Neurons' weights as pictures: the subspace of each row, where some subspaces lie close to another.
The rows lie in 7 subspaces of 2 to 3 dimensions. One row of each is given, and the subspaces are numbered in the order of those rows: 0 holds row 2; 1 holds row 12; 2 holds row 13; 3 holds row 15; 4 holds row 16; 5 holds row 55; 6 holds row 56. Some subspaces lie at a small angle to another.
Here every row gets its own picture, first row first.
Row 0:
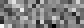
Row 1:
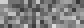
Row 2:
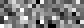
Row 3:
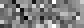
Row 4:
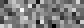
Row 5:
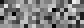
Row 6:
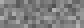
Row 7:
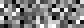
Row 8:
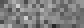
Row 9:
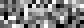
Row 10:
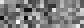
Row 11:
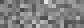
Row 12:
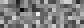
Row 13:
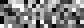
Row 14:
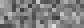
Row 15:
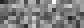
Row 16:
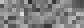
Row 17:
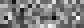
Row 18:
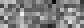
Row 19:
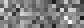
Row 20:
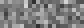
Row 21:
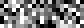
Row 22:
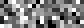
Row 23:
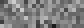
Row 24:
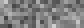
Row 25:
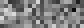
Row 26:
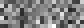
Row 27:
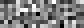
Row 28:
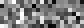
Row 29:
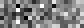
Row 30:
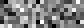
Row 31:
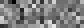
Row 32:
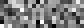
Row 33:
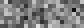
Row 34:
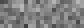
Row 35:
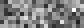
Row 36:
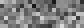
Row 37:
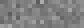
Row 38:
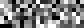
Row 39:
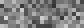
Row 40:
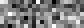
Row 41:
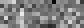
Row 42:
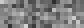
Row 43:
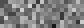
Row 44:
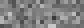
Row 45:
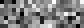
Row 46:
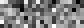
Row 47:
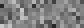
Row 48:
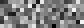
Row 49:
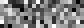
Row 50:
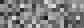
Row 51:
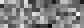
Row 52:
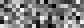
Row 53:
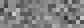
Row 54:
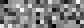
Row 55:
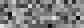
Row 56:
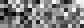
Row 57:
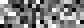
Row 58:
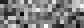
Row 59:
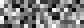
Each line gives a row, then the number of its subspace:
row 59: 5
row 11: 1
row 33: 4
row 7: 5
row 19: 5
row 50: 1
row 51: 4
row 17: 5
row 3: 6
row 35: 4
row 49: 2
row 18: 3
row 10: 6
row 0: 2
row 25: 6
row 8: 6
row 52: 1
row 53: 5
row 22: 0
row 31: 6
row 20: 4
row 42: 5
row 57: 0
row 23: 6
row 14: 5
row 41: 3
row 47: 6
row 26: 3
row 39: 1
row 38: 5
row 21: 1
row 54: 1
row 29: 6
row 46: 2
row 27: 1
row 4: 0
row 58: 4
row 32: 2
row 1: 0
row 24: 5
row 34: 2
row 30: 0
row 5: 3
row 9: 4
